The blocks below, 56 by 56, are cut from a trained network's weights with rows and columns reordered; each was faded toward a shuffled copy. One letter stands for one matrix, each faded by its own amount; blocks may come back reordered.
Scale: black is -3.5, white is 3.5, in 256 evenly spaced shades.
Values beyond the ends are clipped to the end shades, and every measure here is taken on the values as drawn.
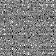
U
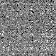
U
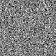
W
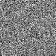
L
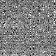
U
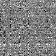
U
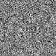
L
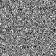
L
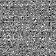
U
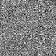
L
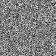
W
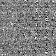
U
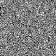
W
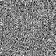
L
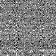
U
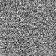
L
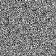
W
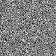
W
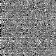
U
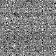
U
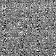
U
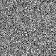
W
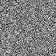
W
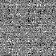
U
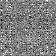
U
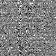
U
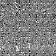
U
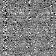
U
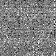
U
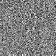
W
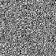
W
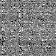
U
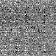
U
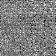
U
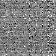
U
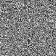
W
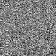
L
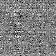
U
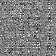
U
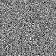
W
